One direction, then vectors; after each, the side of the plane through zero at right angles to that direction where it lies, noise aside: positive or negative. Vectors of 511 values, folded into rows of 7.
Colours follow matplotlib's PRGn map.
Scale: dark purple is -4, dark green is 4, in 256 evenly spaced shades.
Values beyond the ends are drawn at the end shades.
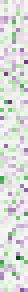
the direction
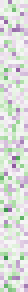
positive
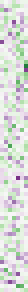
negative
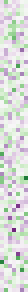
positive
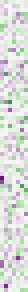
negative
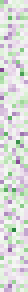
negative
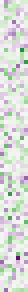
negative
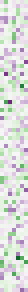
positive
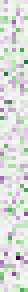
negative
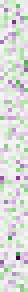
negative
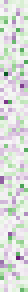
negative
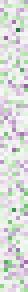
negative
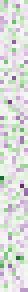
positive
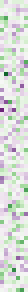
negative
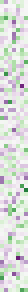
negative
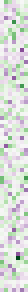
positive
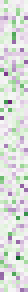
positive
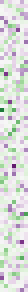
positive
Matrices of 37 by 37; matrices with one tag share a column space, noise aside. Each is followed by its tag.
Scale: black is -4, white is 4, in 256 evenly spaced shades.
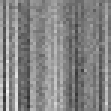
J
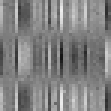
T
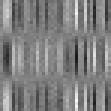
T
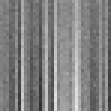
J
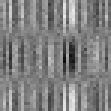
T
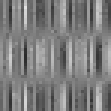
T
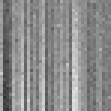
J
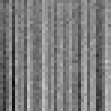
J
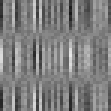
T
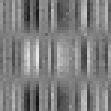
T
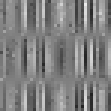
T
